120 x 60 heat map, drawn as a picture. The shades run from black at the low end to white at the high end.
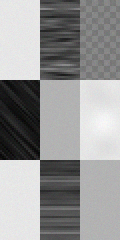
The table splits into 3 rows of 3 panels. Panel 1,1: very high, flat. Panel 1,2: low, streaked across. Panel 1,3: middling, checkered, faint in contrast. Panel 2,1: very low, slanting down to the right, faint in contrast. Panel 2,2: high, flat. Panel 2,3: very high, smooth, faint in contrast. Panel 3,1: very high, flat. Panel 3,2: low, streaked across. Panel 3,3: high, flat.
